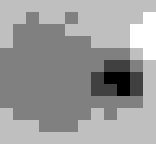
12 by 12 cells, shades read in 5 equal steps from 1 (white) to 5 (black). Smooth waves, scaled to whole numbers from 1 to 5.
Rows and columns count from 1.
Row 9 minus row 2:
1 1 0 1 1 0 1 1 1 1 1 1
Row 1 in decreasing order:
2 2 2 2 2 2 2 2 2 2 2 2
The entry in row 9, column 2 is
3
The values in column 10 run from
2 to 5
